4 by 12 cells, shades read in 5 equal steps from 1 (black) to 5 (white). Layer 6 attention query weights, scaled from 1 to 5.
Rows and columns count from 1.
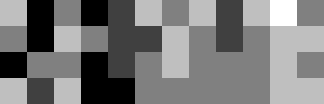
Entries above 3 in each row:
5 4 2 4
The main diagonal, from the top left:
4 1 3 1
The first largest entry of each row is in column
11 3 7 1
